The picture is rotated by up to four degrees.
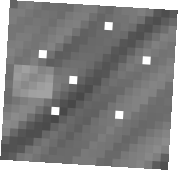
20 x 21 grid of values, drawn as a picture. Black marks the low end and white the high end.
Lone odd cells: 6, each higher than its neighbours. Odd patch: higher, in the middle left. Histogram: skewed, a long tail of high values. Mirror symmetry: none.
